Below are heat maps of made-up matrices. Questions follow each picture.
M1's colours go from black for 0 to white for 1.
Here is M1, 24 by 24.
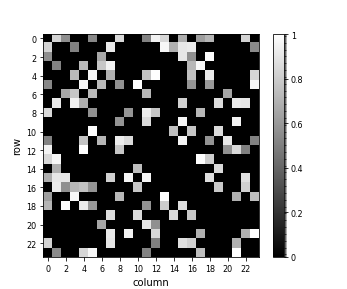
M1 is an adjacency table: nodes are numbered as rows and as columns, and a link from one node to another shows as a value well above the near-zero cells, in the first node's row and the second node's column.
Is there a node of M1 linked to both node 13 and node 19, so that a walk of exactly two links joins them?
no
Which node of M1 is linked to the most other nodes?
node 0
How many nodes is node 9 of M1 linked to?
4
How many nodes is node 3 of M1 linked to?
6
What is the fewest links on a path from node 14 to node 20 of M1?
4
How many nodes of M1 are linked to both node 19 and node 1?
3
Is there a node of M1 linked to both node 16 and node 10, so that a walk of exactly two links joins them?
yes
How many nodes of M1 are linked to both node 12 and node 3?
1
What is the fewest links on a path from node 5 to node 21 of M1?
2
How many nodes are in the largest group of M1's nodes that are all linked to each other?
4
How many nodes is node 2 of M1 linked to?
5
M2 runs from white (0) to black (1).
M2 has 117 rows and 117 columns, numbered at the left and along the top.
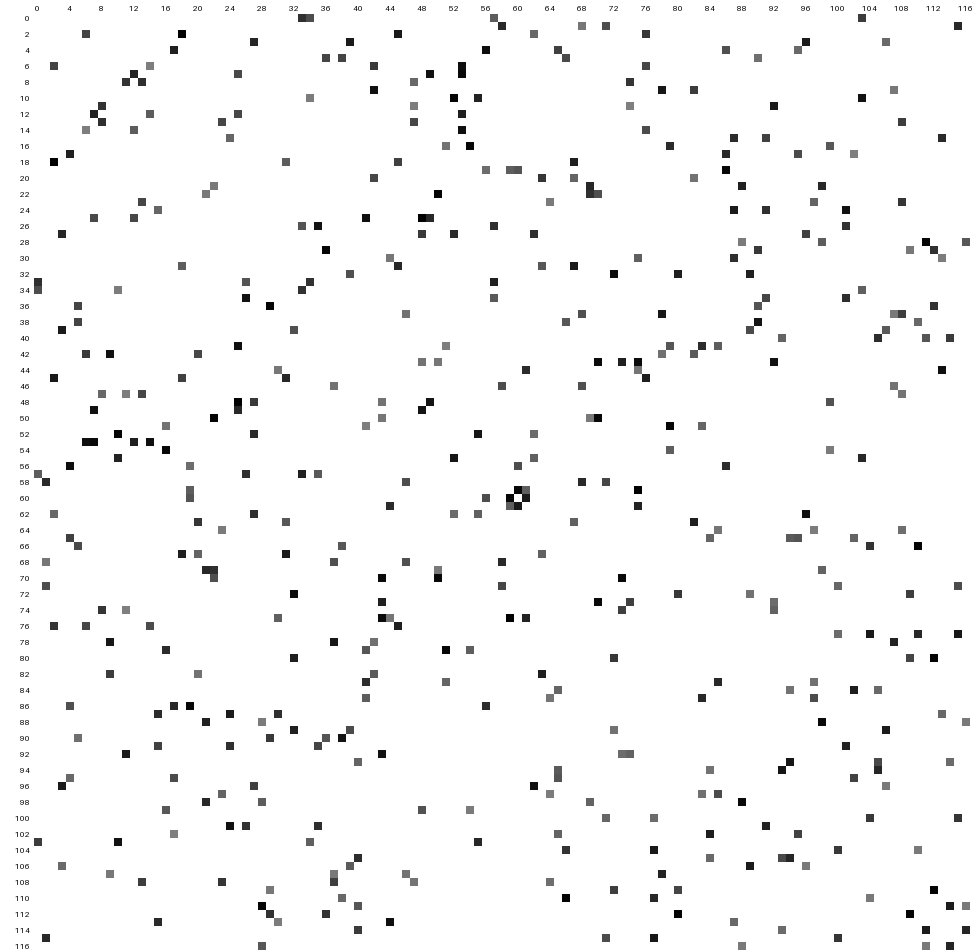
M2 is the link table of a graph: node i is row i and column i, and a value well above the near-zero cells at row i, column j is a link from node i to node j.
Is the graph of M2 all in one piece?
no
